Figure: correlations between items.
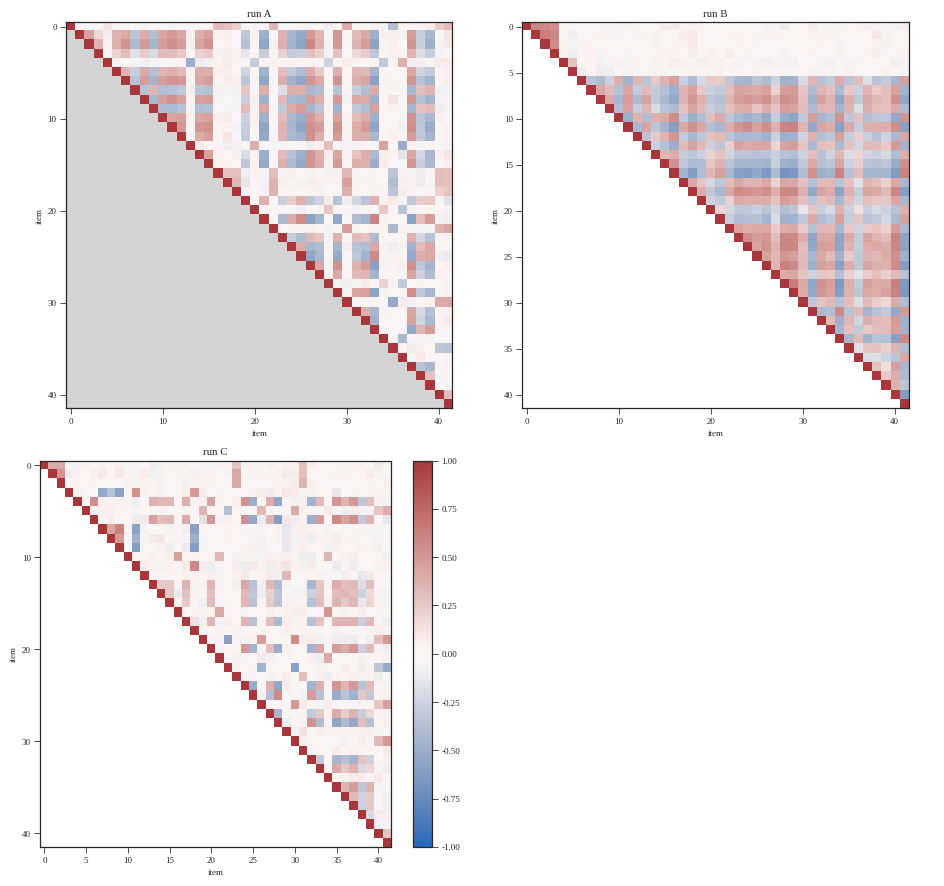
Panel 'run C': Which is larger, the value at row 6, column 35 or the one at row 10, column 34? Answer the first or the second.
the first
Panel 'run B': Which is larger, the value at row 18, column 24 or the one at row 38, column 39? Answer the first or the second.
the first
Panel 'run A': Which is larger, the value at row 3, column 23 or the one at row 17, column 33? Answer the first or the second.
the first
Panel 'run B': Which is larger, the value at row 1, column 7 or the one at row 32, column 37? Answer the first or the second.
the second
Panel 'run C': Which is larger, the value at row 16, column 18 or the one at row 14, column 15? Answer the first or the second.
the second
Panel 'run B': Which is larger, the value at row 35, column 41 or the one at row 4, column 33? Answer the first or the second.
the second
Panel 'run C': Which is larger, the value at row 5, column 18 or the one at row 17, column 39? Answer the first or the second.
the second
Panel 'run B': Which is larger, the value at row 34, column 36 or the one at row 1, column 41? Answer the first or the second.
the first
